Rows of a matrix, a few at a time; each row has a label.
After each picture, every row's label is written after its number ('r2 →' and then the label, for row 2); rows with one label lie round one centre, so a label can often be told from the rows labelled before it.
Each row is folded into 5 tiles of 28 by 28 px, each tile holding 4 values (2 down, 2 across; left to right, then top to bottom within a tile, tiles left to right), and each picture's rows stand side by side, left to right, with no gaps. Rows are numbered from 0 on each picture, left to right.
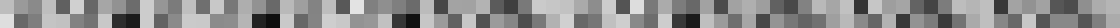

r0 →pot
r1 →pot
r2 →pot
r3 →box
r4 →pot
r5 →box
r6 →box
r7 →box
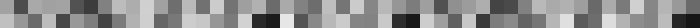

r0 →box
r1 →pot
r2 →pot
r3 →box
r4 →pot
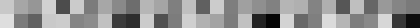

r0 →pot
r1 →pot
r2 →pot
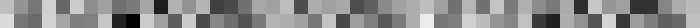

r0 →pot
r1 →box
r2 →box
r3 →pot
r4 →box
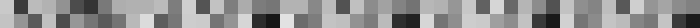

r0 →box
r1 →pot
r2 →pot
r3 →pot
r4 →pot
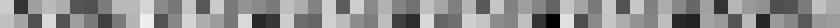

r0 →box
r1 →pot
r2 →pot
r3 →pot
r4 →pot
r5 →box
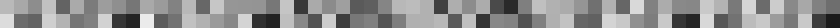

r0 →pot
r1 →pot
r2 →box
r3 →box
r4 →pot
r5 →pot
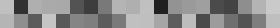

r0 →box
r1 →box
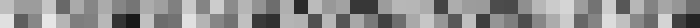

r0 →pot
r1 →pot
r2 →box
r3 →box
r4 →pot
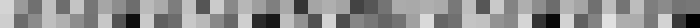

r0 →pot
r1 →pot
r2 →box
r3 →pot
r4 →pot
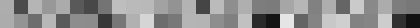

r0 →box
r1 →pot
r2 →pot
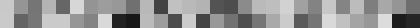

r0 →pot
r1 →box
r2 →pot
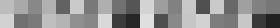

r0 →pot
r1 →pot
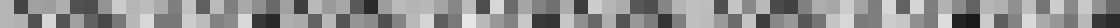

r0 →box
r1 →pot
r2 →box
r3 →pot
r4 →box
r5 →box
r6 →pot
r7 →pot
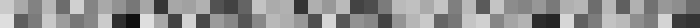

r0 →pot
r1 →box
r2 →box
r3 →pot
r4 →pot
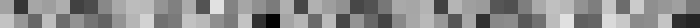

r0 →box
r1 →pot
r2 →box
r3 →box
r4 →pot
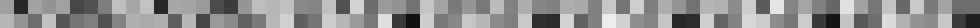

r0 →box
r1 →box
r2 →pot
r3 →pot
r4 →pot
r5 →pot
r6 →pot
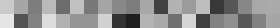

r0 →pot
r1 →box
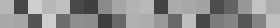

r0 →box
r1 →box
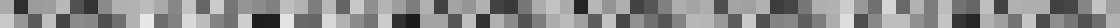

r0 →box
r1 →pot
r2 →pot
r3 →box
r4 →box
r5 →box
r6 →pot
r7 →box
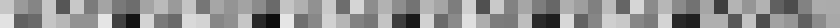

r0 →pot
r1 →pot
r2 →pot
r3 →pot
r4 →pot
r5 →box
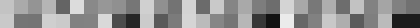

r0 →pot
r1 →pot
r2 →pot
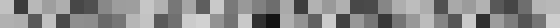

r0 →box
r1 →pot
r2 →box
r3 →box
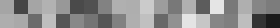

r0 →box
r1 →pot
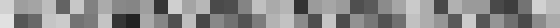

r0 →pot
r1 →box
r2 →box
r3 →box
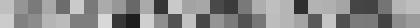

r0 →pot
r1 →box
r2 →box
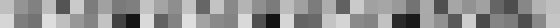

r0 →pot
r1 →pot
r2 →pot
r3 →box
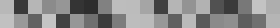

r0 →box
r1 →box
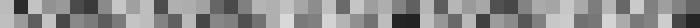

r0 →box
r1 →box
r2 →pot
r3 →box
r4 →pot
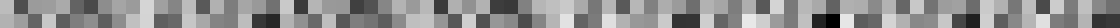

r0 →box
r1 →pot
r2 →box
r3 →box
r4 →pot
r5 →pot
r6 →pot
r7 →pot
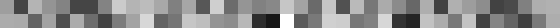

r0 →box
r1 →pot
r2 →pot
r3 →box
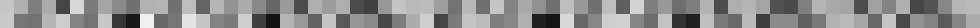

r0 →pot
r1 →pot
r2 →box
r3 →pot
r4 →pot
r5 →box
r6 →box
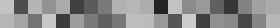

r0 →box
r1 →box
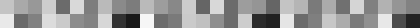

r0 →pot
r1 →pot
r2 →pot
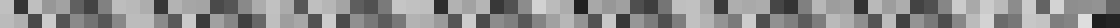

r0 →box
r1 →box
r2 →box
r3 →box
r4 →box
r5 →box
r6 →box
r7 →pot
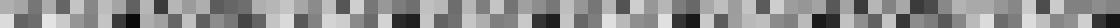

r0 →pot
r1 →box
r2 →pot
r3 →pot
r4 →pot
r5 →pot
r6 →box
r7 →pot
